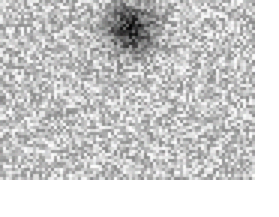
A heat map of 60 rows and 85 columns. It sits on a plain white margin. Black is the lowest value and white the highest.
Odd rows or columns: none. Stripes: none. Dips: one, in the top middle. Ninth with the lowest average: top middle. Mirror symmetry: none.
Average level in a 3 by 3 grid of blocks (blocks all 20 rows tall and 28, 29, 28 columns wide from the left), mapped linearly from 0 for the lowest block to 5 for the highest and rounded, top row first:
505 | 555 | 555
